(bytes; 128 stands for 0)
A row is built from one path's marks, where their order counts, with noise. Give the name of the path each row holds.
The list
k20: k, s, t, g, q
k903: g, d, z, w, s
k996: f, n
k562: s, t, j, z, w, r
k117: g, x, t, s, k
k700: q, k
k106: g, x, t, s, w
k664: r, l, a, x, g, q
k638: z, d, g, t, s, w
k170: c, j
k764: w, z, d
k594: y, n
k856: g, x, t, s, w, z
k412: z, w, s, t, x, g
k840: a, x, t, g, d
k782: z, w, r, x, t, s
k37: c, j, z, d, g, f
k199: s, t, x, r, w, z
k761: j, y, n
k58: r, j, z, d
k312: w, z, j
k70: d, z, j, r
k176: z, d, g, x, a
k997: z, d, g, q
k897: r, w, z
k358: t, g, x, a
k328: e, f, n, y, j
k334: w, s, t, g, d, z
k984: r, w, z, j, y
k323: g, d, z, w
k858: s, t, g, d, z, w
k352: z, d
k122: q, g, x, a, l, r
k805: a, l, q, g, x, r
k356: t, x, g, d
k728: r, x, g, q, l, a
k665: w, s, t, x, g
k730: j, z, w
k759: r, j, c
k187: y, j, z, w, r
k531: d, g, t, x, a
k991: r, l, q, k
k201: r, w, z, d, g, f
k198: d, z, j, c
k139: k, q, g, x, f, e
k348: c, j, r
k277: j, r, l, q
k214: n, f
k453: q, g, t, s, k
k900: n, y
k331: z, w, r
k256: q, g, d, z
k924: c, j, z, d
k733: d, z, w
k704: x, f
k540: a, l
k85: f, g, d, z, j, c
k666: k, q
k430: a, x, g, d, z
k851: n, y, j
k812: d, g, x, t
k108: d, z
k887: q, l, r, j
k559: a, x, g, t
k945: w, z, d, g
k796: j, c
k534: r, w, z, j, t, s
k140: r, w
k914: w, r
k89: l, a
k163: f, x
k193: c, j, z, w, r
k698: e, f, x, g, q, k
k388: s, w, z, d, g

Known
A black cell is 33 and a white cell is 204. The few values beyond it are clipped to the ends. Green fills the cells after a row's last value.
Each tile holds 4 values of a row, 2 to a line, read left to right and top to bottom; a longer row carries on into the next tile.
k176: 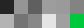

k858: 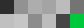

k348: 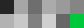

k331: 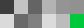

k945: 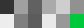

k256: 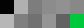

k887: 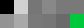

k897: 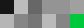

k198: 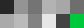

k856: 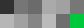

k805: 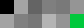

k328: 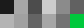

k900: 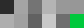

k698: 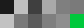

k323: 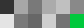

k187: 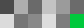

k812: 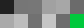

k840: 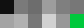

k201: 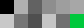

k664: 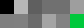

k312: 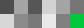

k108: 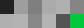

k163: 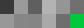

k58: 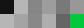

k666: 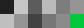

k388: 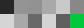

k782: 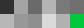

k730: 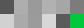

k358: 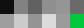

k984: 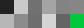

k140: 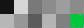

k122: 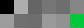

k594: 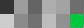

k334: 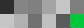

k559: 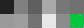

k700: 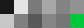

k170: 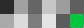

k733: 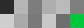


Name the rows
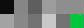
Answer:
k430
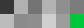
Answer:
k352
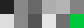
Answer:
k903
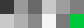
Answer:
k193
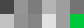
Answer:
k412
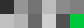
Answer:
k851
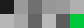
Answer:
k214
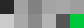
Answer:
k70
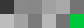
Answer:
k106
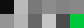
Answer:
k759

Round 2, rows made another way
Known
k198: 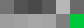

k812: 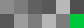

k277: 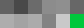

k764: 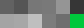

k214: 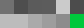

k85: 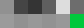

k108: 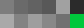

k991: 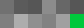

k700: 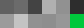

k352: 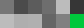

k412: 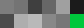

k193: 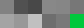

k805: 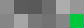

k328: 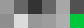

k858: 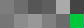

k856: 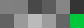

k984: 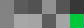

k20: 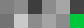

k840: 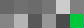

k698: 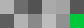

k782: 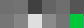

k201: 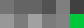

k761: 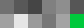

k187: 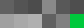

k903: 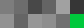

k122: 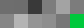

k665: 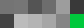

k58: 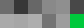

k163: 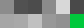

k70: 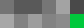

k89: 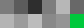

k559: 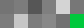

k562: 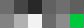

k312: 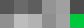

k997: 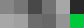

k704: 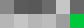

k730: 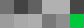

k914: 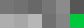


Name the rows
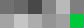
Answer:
k170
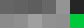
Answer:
k945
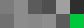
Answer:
k334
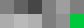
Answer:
k348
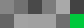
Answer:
k106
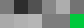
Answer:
k924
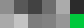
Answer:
k900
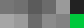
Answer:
k256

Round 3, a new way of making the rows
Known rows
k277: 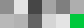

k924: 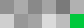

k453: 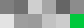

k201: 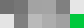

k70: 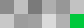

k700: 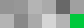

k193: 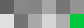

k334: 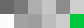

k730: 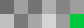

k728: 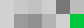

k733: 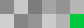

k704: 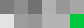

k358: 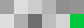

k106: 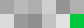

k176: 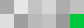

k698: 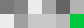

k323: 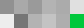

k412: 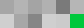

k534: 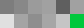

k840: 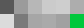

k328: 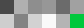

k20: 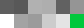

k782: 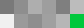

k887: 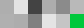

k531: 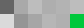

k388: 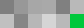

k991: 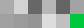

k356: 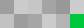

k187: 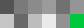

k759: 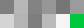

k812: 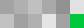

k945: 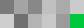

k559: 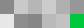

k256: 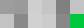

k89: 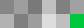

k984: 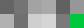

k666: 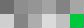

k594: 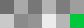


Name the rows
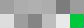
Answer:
k117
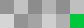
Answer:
k352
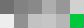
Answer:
k37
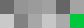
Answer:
k897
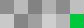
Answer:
k108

